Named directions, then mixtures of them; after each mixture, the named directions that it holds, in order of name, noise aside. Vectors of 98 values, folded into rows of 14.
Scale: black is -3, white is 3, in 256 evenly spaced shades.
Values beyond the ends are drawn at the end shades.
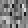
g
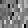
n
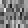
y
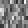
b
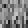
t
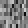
b, g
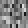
g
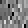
n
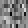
g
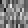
y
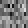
g, n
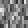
b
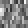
b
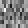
y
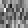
y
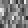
b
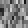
b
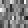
b, y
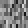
b, g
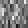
b, t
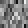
b, n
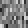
b, t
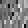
n
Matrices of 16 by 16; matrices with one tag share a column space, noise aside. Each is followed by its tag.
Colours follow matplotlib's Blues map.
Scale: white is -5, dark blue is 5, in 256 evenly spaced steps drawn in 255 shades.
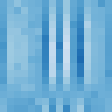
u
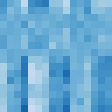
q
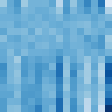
q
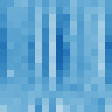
u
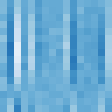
u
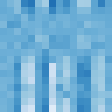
q
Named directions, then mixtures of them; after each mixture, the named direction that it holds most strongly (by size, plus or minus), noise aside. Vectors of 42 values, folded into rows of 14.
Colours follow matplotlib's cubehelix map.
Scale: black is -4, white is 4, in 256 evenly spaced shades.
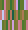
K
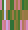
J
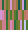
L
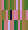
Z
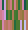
L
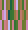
K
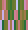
K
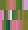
Z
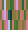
J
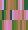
K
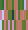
K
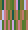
K
